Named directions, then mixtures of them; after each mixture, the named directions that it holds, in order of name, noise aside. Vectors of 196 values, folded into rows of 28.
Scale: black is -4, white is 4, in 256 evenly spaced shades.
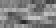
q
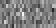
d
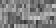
d, q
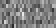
d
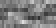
q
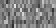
d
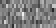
d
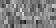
d, q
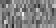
d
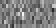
d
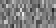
d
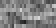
d, q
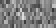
d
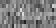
d, q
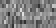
d, q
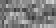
d, q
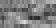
q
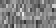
d, q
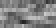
q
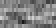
q
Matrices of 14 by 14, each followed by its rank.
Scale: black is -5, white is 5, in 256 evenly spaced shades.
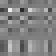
one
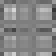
one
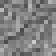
full rank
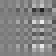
one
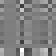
one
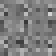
three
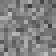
full rank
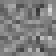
three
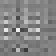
two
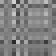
one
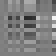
one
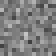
full rank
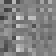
three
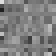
three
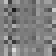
two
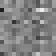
three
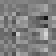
two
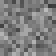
full rank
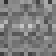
three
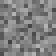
full rank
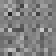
three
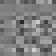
two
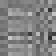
two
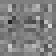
three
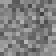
full rank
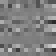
two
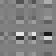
one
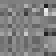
two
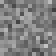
full rank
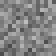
full rank
